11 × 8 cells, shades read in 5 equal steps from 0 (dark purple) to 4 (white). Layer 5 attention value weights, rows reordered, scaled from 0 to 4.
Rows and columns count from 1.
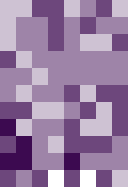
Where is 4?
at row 11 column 4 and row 11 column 6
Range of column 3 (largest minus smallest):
2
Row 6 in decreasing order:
3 3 2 2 2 1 1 1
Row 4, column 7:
2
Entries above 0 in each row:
8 8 8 8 8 8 8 7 7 5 8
